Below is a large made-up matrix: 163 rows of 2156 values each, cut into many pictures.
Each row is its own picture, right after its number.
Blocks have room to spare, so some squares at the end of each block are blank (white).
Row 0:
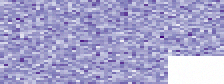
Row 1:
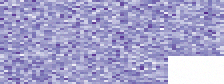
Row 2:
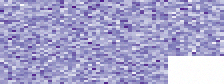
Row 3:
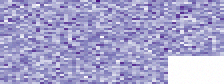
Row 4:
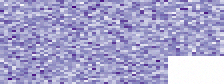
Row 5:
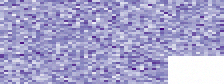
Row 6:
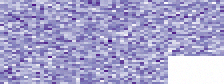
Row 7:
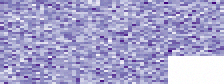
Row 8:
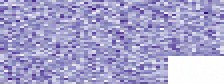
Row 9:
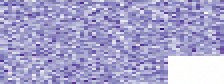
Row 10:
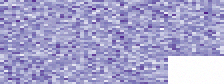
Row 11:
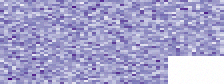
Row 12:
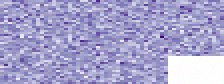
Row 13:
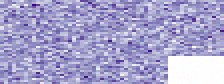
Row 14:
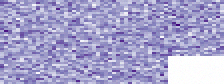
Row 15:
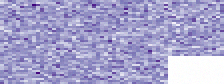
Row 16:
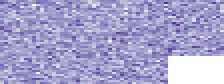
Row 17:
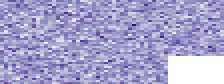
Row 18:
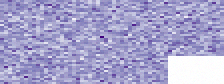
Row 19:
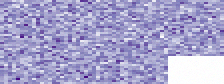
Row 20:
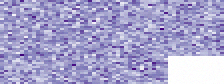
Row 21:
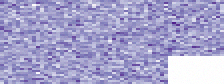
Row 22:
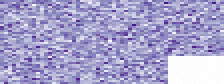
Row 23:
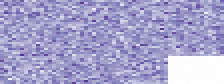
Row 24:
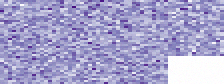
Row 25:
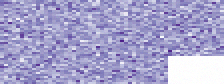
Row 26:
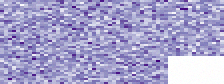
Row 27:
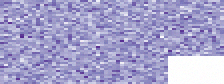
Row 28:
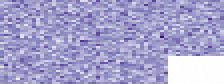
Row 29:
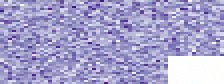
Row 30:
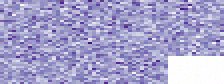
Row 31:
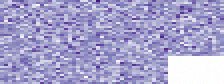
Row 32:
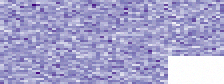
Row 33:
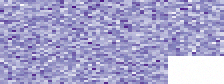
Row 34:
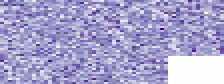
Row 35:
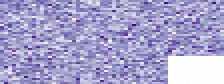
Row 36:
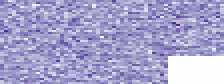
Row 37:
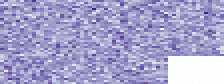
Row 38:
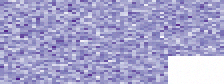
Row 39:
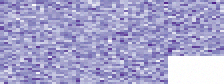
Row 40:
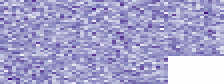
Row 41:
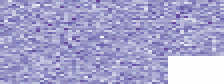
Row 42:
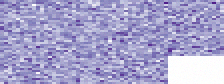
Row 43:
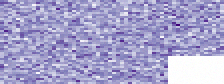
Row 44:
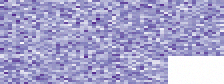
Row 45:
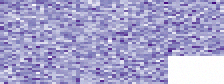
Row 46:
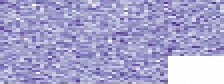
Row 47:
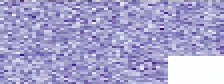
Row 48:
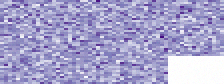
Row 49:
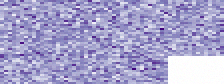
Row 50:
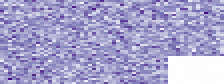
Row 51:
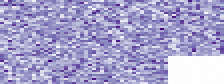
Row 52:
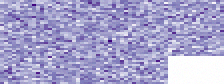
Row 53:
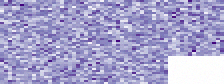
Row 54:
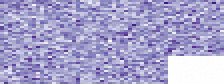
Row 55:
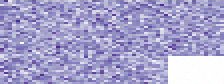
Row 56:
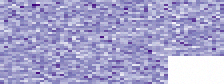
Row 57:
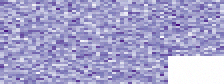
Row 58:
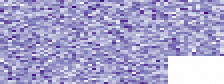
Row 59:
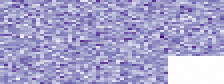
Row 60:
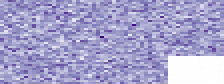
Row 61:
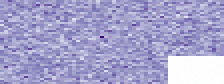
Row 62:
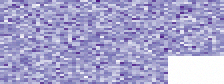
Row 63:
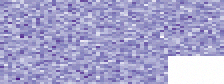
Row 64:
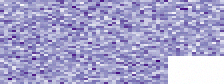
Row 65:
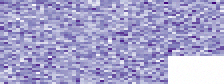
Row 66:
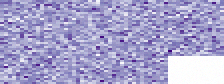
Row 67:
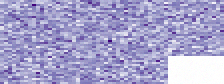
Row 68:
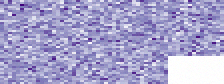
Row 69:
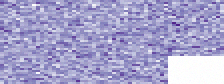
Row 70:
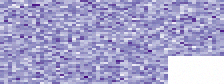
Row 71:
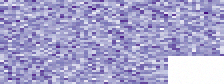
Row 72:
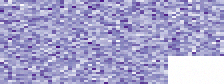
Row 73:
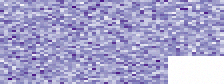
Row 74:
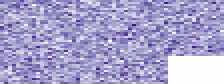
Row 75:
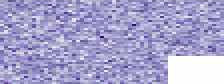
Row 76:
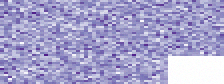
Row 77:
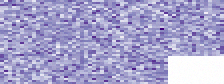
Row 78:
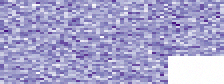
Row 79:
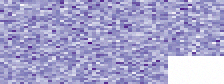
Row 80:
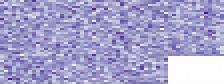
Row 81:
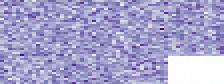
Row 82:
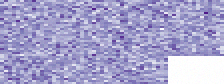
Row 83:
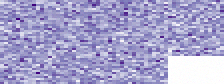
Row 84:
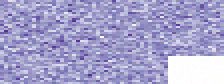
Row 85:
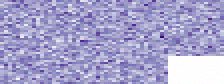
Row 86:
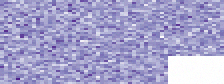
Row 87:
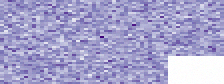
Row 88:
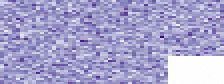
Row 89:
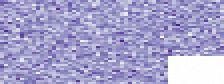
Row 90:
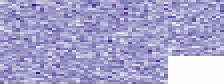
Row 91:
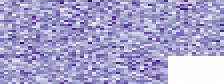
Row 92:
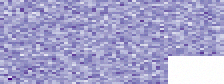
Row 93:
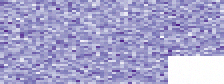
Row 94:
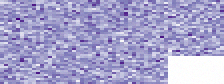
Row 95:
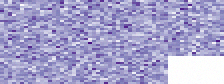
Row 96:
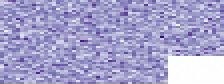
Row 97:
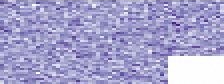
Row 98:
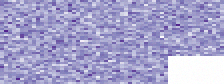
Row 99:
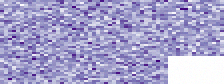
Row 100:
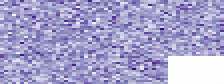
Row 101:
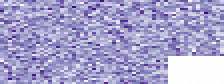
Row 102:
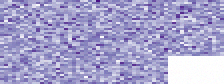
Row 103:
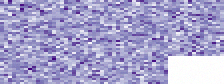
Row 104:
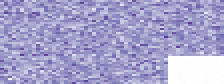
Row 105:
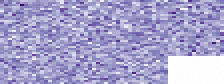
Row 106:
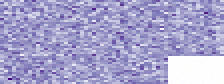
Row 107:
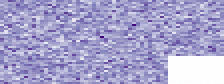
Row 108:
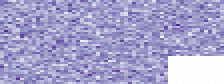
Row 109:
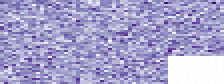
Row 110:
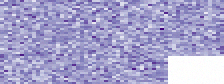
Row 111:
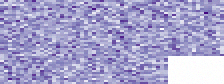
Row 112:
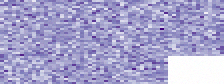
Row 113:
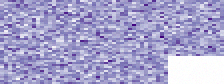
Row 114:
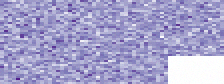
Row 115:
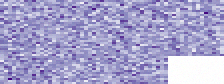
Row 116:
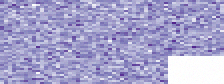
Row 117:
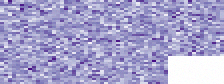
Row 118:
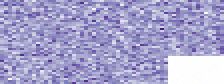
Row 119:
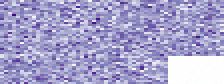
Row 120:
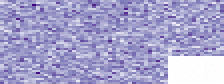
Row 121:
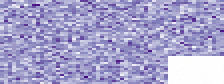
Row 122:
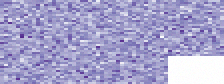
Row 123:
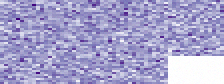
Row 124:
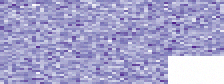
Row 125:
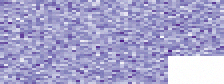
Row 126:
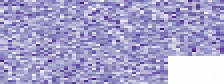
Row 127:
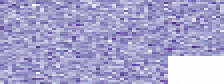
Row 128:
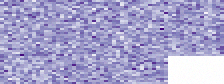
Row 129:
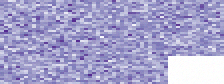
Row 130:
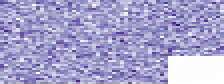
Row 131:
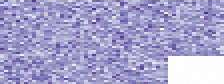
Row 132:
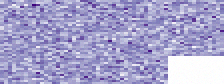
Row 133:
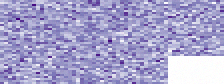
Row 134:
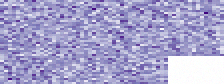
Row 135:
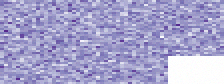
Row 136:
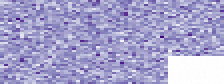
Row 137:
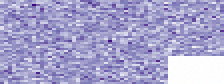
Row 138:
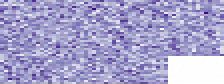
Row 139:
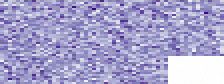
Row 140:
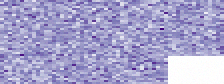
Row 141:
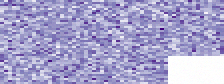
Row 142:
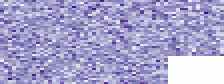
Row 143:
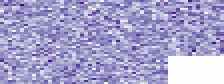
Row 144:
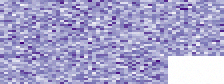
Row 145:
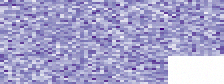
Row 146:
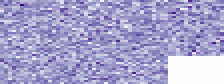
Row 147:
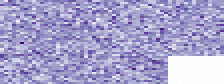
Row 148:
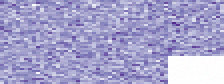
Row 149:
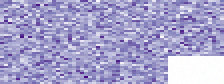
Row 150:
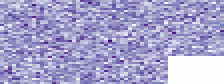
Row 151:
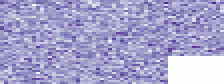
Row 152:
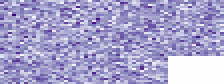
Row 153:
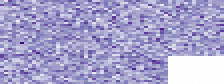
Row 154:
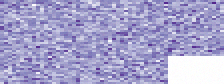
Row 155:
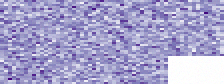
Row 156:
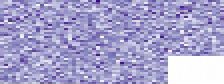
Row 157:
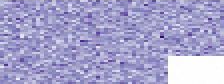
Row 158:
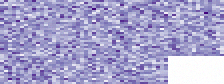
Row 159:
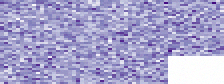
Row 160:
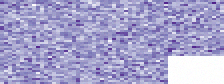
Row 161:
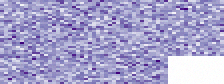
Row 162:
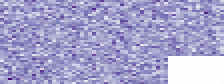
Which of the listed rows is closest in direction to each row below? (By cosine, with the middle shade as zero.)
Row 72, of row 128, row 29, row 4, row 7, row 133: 29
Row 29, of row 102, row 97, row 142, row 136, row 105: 142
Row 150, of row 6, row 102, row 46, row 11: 6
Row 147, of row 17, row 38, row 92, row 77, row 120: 77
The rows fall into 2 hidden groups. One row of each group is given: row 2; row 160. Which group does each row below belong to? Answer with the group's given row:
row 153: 2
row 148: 160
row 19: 160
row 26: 2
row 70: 160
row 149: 160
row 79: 2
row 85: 160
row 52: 160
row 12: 160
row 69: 160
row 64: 2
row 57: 160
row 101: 2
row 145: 2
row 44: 2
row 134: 2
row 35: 160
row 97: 160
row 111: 2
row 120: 160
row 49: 2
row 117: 2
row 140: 2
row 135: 160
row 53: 2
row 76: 2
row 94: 160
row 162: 2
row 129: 160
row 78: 160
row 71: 2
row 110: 2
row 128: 2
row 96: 160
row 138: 2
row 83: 160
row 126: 2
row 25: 160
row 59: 160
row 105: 2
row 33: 2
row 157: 160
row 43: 160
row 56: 160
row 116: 160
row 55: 2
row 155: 2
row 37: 2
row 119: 2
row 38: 160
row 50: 2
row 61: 160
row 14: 160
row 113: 160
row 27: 160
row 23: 2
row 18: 160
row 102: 160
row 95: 2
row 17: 160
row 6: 160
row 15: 160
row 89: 160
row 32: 160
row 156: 160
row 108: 160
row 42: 160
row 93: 160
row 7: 160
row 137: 160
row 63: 160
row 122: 160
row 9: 2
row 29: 2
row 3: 160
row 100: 2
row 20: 2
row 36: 160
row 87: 160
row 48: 160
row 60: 160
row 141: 2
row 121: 160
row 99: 2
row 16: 160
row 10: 2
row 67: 160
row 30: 2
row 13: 160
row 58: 2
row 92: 2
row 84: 160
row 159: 160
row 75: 160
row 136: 160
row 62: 160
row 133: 160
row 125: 160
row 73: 2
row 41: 160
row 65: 160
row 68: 2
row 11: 2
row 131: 2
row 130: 160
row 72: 2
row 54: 160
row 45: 160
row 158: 2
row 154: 160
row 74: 160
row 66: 160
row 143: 2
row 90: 160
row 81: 2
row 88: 160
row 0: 160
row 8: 2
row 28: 160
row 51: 2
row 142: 2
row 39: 160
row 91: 2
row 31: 160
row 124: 160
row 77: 2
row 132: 160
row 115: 2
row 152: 2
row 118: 2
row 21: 160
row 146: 2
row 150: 160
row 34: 2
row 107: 160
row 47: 2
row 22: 160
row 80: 2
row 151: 160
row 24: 2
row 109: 160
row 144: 2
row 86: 160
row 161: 2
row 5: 2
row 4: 2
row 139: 2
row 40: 2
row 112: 2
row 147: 2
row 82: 2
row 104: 2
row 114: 160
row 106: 2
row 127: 160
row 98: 160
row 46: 160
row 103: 2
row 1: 2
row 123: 160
